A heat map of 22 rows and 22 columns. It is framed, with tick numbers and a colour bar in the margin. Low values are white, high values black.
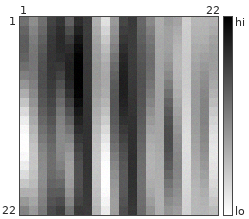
Grain: streaks running down. Ninth with the highest average: top left. Calmest part: top right. Average level on the scale: 50%.
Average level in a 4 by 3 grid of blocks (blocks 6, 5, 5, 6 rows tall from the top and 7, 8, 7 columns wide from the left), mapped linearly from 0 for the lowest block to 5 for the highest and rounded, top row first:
530 / 441 / 231 / 220
